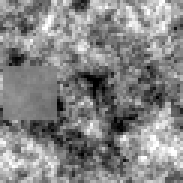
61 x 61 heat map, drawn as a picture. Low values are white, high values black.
Calmest part: middle left. Odd rows or columns: none. Slope: none. Grain: blotchy. Average level on the scale: 50%. Odd patch: calmer, in the middle left. Mirror symmetry: none. Stripes: none.
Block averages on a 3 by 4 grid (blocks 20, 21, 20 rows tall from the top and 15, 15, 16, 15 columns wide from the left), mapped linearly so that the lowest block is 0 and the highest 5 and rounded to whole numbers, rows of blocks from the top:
3 1 2 1 | 3 4 5 4 | 1 4 4 0
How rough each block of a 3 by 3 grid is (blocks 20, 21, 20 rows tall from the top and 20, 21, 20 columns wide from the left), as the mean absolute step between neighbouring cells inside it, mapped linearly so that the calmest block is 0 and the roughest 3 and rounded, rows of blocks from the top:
333 | 033 | 333
